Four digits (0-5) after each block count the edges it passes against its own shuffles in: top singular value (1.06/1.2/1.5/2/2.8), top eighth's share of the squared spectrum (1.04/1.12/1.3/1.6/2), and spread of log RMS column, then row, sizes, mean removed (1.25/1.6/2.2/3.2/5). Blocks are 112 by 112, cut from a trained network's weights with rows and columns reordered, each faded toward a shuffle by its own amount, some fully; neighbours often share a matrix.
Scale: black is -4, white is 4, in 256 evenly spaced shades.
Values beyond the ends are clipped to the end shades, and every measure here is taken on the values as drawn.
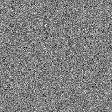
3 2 1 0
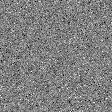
0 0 0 0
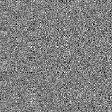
4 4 3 2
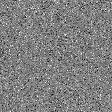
0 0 0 0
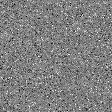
2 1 0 0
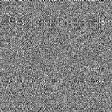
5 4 2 3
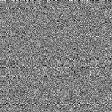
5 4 2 3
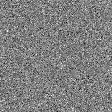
2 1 0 0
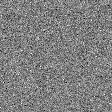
0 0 0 0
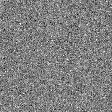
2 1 0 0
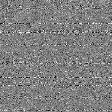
4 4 0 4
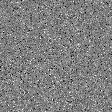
0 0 0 0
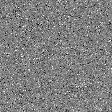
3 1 0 1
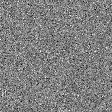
0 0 0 0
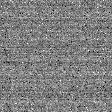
3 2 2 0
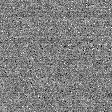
2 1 0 0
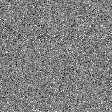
3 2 0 1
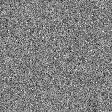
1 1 0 0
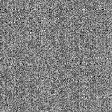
3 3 0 2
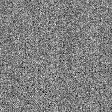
3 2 0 1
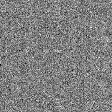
3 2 0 2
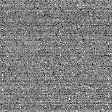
3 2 2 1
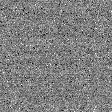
1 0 0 0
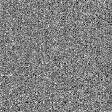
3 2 0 2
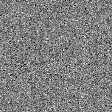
2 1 0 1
